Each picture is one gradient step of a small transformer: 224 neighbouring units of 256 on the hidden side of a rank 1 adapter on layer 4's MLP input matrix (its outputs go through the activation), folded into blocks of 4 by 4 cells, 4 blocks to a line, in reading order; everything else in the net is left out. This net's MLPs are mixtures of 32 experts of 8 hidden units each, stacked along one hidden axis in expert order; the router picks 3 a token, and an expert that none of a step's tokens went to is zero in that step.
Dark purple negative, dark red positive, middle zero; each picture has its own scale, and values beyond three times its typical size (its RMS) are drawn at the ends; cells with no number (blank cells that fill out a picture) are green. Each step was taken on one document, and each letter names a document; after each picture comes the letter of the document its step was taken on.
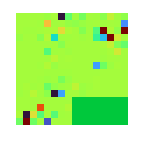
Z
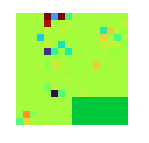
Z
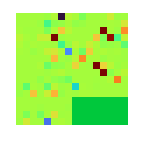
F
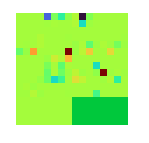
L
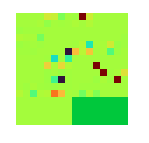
L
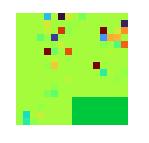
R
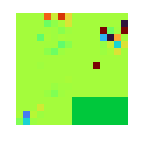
R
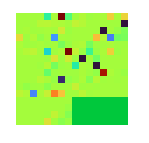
F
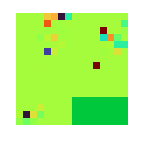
R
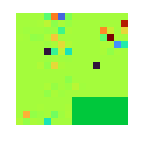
Z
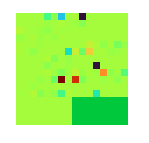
L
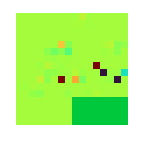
L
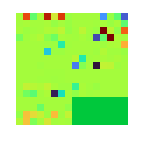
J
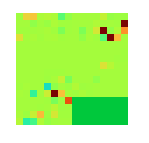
J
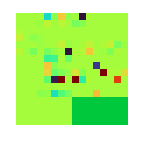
L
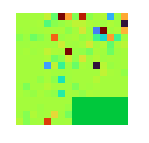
F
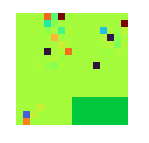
Z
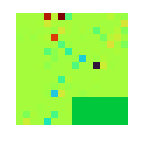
Z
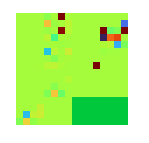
R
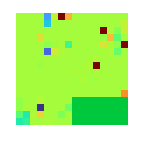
R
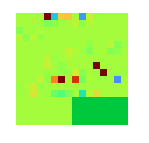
L
